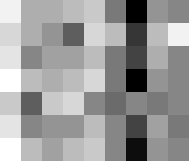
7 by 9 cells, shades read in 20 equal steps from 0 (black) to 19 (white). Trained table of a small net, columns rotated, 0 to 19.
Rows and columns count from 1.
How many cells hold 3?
0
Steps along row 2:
down down down up down down up up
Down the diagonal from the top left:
18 13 12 14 10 10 1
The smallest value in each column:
15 7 11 7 10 8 0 9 9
